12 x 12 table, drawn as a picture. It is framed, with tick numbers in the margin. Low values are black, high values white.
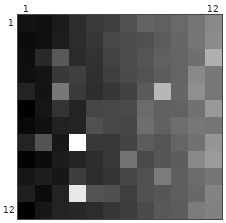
Calmest part: top middle. Slope: up to the right. Average level on the scale: 30%.
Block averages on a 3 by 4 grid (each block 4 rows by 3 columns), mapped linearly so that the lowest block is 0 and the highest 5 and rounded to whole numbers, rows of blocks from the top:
0235
1345
0235
